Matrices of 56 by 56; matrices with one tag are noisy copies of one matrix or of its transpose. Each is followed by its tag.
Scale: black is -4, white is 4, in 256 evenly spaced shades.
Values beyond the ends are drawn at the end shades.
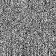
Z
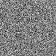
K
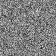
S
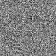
K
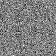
K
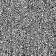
Z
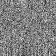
Z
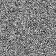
S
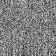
Z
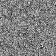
S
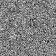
S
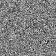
S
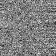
Z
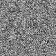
S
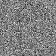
K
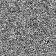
S
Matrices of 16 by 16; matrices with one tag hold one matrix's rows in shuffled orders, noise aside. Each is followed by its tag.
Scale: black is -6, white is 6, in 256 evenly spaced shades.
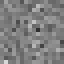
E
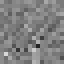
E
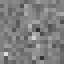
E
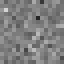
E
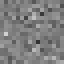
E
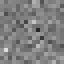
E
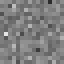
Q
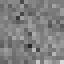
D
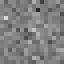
E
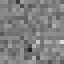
D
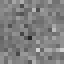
D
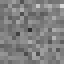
D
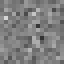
E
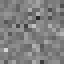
E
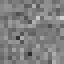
D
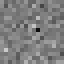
E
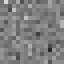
Q
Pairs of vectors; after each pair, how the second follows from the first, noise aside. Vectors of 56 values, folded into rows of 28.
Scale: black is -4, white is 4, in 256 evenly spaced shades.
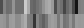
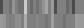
partly zeroed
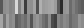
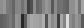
reversed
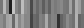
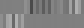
partly zeroed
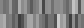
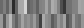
reversed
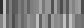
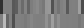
partly zeroed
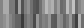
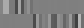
partly zeroed
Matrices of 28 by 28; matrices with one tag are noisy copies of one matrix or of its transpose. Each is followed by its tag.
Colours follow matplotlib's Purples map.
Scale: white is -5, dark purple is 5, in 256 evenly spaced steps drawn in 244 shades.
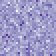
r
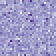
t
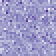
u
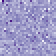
u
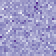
r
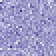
u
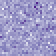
r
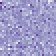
u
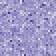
t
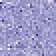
u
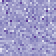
u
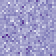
r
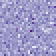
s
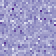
t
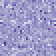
t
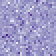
r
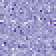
t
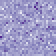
r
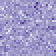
r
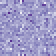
t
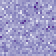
r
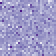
u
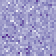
r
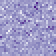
r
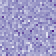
s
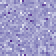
t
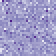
u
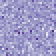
s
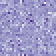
t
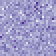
r
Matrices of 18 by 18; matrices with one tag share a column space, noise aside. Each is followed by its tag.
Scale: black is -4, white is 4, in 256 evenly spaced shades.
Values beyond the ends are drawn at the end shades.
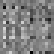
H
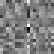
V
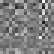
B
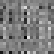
H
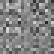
B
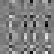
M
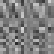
V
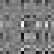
M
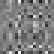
M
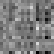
H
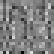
H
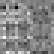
H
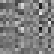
B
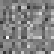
H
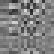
B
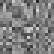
V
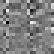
B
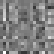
H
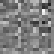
B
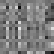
H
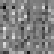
H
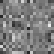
M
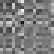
B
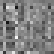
H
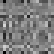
M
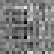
H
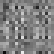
H
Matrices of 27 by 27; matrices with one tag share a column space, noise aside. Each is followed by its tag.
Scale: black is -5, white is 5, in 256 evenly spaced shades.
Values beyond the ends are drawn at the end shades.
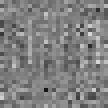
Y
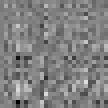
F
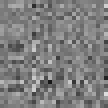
F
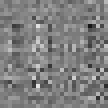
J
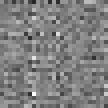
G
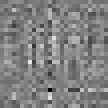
Y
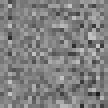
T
